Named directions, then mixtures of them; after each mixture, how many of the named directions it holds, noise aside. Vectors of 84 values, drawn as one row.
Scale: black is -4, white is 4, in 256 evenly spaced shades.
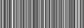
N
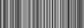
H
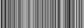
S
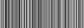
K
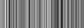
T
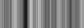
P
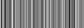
two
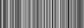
one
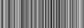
one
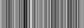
three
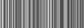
three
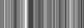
one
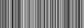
three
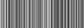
two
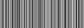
two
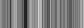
one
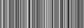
two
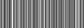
one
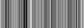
two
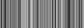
two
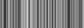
two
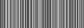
two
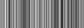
two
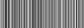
one
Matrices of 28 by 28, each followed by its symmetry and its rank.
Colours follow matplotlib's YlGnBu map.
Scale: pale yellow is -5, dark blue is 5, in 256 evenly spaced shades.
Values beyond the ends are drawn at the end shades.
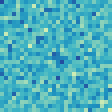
symmetric, full rank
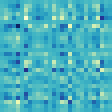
antisymmetric, rank two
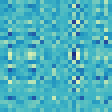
neither, rank three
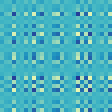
symmetric, rank one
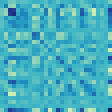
symmetric, rank three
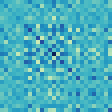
symmetric, rank three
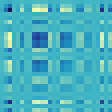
symmetric, rank one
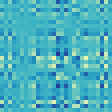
antisymmetric, rank two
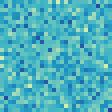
symmetric, full rank
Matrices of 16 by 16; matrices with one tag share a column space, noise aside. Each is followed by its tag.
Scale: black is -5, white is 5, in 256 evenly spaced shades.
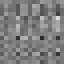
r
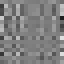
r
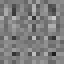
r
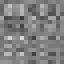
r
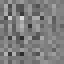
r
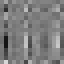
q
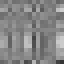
q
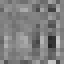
q
